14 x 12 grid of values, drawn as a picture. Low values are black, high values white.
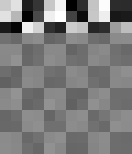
Grain: checkered. Slope: none. Average level on the scale: 50%. Seam: horizontal, 20% of the way down, the bottom part calmer.
